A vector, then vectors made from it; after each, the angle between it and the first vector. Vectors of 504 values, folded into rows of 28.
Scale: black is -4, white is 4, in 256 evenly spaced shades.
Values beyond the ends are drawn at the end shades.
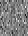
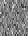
partly opposed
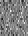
partly aligned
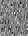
orthogonal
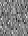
nearly opposite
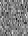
nearly opposite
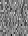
partly opposed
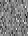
nearly parallel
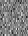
partly aligned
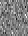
nearly opposite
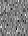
partly opposed
